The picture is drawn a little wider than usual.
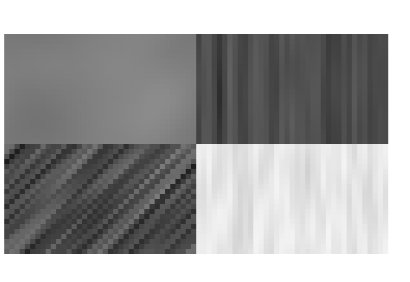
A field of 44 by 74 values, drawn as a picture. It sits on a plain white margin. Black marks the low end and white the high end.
The table splits into 2 rows of 2 panels. Panel 1,1: middling, smooth, faint in contrast. Panel 1,2: low, streaked downward, faint in contrast. Panel 2,1: low, slanting up to the right. Panel 2,2: very high, streaked downward, faint in contrast.
